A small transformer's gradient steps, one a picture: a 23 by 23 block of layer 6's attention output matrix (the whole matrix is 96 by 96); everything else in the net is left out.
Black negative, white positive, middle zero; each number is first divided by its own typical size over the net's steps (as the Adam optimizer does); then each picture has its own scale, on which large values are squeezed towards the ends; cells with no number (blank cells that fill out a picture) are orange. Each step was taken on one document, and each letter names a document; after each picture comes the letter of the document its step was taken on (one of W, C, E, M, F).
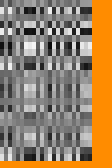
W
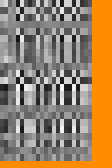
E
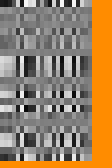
E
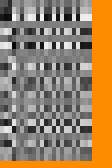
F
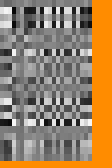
F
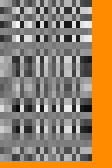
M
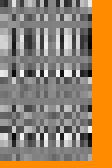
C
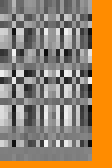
C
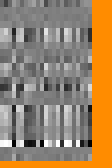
C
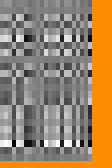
C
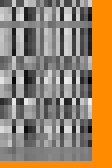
C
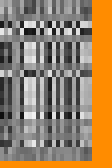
W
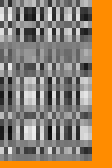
W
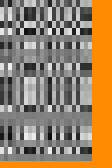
W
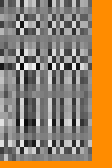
E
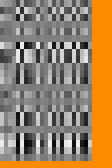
E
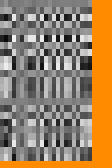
F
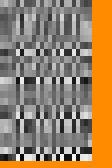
E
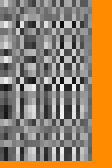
E
